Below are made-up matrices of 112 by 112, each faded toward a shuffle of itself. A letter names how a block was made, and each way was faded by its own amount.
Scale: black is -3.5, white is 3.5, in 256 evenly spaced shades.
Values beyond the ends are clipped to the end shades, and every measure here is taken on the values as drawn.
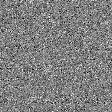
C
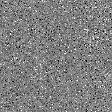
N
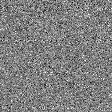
C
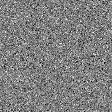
C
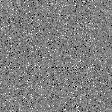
N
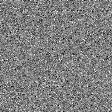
C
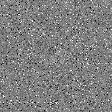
N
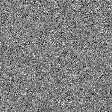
C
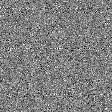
C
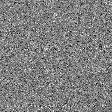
C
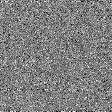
C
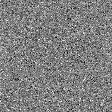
C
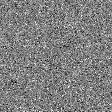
C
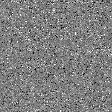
N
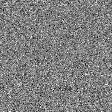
C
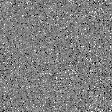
N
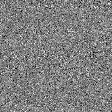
C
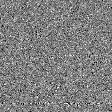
C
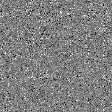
N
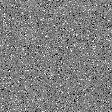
N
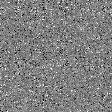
N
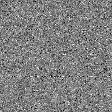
C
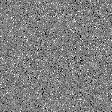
N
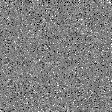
N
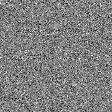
C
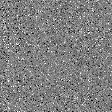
N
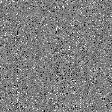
N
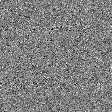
C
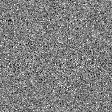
C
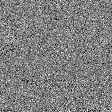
C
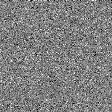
C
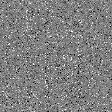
N
